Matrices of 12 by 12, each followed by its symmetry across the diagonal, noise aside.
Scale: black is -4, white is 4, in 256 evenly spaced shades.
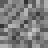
symmetric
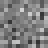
antisymmetric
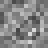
symmetric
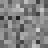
neither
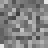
symmetric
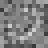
symmetric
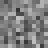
neither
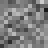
neither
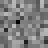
neither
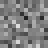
antisymmetric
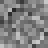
symmetric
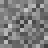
symmetric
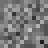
symmetric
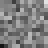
antisymmetric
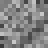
symmetric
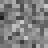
neither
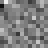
antisymmetric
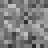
neither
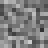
antisymmetric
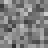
antisymmetric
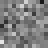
antisymmetric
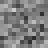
neither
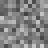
neither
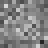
symmetric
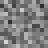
antisymmetric
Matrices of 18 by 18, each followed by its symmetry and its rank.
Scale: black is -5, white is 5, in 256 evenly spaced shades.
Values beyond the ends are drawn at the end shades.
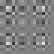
symmetric, rank one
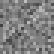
antisymmetric, full rank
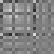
symmetric, rank two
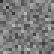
symmetric, full rank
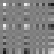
symmetric, rank one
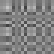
symmetric, rank one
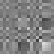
symmetric, rank two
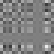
symmetric, rank one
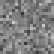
antisymmetric, full rank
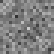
symmetric, full rank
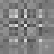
symmetric, rank two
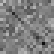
symmetric, full rank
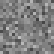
antisymmetric, full rank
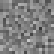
antisymmetric, full rank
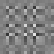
symmetric, rank two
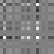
symmetric, rank one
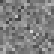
symmetric, full rank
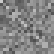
symmetric, full rank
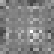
symmetric, rank two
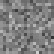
antisymmetric, full rank
